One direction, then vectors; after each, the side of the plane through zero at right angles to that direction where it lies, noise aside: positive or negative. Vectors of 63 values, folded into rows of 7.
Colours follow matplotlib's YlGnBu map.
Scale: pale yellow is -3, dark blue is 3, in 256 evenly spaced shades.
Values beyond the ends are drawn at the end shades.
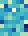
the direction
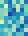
negative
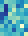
positive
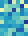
negative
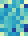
positive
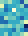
positive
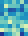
negative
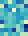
positive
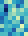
positive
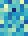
negative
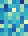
positive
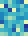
positive
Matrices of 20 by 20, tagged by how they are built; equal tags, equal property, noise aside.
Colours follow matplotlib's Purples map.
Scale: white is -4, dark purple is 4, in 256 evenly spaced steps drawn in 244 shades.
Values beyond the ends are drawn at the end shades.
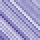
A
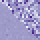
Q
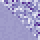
Q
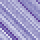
A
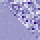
Q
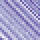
A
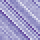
A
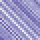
A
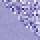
Q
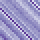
A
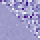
Q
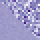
Q
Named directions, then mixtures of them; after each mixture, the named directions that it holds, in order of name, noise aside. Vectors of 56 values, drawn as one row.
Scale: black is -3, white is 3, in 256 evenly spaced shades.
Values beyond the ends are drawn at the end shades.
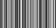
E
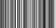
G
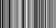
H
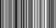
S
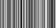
E, S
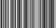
G, H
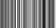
G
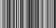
E, G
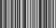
E, G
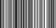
S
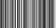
G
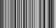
G, S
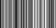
S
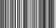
G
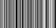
E, G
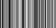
H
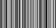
E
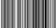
S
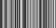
E, G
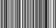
E, S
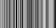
G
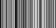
E, S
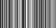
E, H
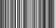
G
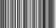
G
